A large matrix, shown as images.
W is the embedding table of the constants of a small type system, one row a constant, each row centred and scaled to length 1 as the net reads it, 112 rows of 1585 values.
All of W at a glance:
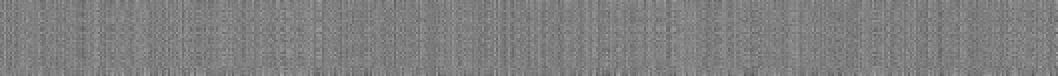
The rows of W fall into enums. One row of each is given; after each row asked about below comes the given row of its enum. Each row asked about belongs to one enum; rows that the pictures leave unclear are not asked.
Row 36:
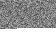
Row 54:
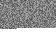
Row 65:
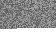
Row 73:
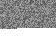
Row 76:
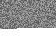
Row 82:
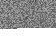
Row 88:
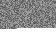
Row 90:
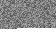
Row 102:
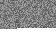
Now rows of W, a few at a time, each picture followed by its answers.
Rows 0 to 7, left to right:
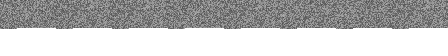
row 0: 54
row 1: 65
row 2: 65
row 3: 88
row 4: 65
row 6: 82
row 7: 65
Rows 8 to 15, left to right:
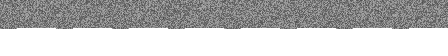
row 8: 54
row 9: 73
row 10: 54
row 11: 65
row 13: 102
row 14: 54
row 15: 73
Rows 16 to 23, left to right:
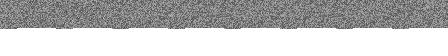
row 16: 82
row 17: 36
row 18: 76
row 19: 73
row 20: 76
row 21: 73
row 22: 76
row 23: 65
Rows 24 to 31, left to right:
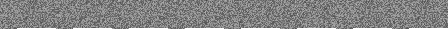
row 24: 82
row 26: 76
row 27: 76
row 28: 102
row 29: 90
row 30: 82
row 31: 82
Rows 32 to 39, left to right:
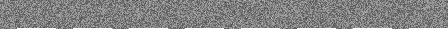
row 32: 102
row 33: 73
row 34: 54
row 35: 76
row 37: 82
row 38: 88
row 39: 65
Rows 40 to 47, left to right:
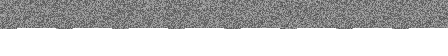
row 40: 73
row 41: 76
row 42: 65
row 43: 65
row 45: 36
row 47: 76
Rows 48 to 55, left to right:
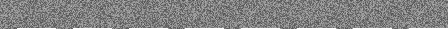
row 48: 82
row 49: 90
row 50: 82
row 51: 54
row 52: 88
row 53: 76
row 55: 88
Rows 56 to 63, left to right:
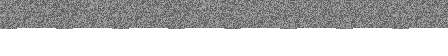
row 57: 65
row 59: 65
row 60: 76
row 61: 102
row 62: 102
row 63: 73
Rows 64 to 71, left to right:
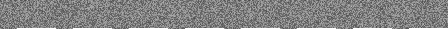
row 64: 54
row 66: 76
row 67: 82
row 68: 54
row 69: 76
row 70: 90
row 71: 82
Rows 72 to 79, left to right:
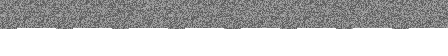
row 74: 65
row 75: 73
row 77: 73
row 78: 88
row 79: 76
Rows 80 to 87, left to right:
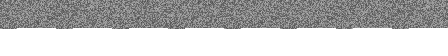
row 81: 65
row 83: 73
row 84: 76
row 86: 88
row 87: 65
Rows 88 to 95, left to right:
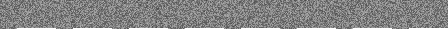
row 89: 102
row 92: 73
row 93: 54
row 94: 88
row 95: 102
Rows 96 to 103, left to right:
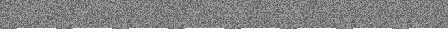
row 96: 76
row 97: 88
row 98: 102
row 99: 88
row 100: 82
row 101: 82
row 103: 102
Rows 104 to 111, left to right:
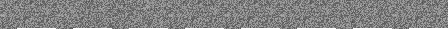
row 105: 82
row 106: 65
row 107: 73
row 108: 73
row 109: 73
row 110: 102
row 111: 73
